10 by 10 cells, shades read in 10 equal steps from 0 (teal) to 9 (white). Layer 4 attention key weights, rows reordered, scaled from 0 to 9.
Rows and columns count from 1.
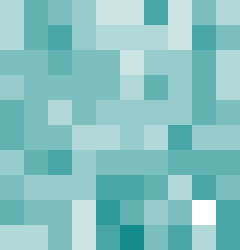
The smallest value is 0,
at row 10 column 6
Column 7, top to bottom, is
2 6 5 3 5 6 4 3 5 4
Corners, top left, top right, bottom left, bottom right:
6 6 6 2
